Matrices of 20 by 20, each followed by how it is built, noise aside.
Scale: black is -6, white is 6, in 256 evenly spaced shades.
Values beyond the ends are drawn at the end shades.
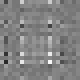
low rank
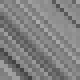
Toeplitz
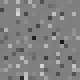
sparse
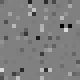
sparse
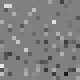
sparse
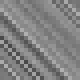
Toeplitz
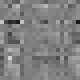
low rank
